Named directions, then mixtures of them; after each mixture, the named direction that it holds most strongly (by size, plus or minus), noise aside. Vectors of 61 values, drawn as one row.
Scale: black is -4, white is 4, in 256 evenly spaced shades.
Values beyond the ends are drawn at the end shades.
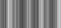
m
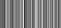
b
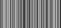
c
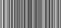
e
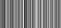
b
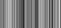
m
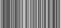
c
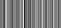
b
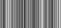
m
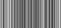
e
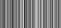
b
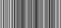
e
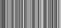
b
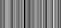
b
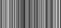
c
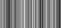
m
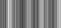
m
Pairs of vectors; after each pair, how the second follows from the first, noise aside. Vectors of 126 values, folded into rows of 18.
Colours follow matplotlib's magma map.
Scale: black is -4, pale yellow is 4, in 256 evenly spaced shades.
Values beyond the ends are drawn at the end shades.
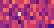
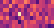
copied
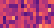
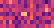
shuffled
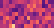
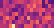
copied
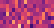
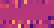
partly zeroed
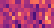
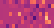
partly zeroed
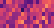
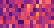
shuffled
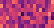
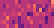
partly zeroed
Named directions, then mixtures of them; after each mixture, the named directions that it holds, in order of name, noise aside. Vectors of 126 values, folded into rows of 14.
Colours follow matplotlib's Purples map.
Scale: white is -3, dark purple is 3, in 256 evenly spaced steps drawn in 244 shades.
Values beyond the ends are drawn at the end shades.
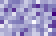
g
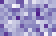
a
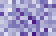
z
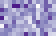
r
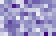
a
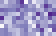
a, g, r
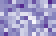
z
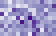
r, z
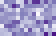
a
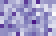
g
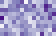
a, g, r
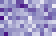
a, r, z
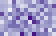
z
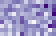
g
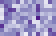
r, z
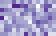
r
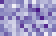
a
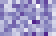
g, r, z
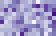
g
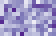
g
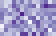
g, r, z
